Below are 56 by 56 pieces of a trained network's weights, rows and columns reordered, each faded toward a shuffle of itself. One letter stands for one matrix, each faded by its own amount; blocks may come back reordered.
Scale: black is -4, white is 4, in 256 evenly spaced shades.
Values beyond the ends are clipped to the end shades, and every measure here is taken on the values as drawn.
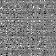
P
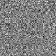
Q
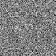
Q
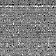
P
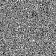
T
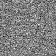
T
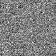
Q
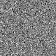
T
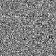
Q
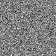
T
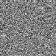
Q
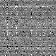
P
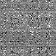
P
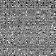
P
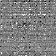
P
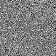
Q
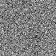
T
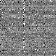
P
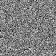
T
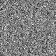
T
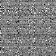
P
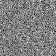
T
